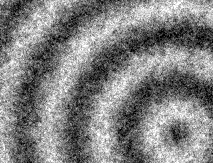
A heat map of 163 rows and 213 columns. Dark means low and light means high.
On average the colour sits 50% of the way up the scale. Concentric rings centre on the bottom right. There is no seam. Neither half mirrors the other.
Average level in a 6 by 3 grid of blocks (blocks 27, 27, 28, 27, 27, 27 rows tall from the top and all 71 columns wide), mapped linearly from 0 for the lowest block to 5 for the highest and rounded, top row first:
335
330
324
331
325
325
